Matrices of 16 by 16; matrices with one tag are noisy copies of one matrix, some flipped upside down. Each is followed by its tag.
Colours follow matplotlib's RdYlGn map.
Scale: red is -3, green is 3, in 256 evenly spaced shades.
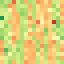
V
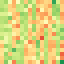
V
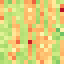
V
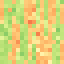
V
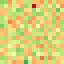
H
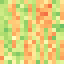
V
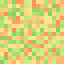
H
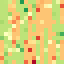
V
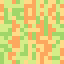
V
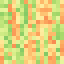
V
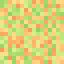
H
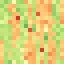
V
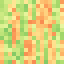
V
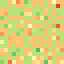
H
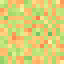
H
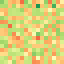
H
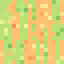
V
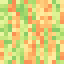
V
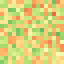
H
